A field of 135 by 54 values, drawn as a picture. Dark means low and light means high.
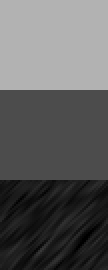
The table splits into 3 rows of 1 panel. Panel 1,1: high, flat. Panel 2,1: low, flat. Panel 3,1: very low, slanting up to the right, faint in contrast.
